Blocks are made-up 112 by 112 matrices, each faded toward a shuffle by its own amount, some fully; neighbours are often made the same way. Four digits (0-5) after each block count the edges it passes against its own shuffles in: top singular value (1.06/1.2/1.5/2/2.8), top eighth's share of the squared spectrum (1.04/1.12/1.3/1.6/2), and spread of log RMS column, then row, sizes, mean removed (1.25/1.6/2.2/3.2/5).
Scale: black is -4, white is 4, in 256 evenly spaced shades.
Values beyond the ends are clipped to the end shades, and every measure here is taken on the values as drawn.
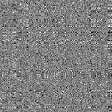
5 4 2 3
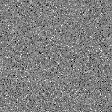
3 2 1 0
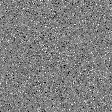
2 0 0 0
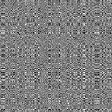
5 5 4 4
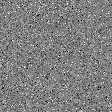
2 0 0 0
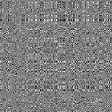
5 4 3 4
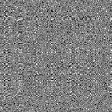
5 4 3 3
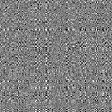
5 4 3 3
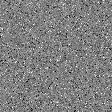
2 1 0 0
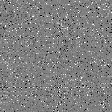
4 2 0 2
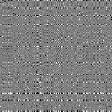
5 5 3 4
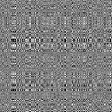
5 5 4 4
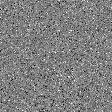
2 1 0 0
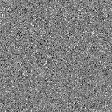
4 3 1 1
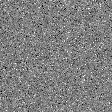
1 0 0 0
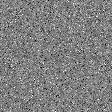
1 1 0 0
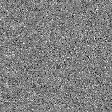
3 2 0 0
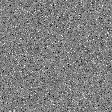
0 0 0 0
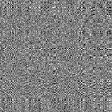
5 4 3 3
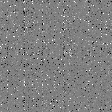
4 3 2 1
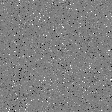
2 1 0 0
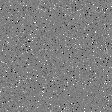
2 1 0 0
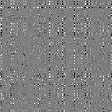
5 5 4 3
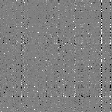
5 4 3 2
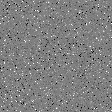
0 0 0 0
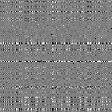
5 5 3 4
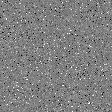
0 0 0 0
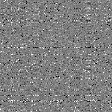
4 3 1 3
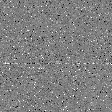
3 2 0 1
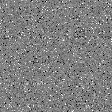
3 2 0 1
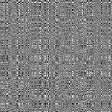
5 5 4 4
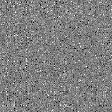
4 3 2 1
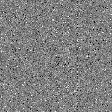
3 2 1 0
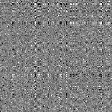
5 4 3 3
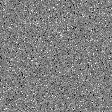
2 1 0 0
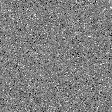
1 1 0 0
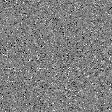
3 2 1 1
